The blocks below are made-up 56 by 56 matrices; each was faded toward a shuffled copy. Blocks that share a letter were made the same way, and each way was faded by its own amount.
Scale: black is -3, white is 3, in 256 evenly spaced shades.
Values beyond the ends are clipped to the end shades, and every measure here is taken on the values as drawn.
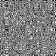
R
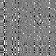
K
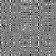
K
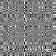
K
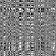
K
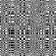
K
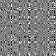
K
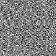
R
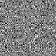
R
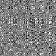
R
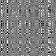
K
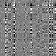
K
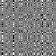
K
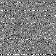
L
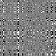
K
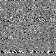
L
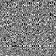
R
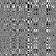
K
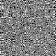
R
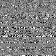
L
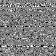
L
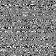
L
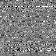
L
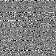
L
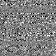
L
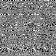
L
